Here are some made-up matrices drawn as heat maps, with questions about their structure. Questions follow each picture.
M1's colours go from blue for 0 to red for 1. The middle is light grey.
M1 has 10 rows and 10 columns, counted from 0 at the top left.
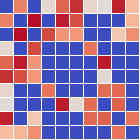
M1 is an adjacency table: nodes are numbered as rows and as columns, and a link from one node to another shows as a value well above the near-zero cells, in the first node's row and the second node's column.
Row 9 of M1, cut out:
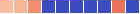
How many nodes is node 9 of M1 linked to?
4
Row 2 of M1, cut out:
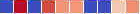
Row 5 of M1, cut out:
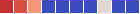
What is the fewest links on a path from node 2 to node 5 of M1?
1
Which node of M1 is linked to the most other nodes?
node 0
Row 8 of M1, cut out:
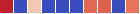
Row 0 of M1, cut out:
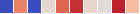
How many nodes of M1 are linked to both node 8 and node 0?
3
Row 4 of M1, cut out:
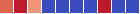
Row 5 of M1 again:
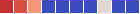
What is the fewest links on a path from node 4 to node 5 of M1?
2
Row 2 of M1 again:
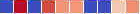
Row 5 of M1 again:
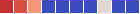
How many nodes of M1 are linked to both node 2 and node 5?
1
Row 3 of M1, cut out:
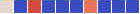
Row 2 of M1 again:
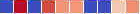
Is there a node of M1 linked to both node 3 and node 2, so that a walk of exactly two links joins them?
no
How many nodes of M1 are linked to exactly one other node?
0
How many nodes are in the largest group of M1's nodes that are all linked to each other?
4
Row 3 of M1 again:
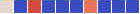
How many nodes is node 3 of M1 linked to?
3
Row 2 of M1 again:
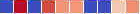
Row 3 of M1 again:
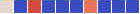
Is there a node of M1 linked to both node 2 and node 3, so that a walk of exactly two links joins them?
no
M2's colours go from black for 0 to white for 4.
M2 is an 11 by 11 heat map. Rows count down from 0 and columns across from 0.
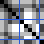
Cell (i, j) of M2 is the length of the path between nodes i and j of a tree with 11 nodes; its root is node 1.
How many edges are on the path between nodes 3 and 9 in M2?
2
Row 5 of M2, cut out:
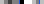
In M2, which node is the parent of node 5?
2
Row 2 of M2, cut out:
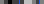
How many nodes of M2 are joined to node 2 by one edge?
5
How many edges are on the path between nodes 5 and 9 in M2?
2
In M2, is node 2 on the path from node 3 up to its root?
yes
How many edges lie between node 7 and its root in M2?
2
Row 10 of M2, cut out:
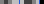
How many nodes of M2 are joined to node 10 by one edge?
3
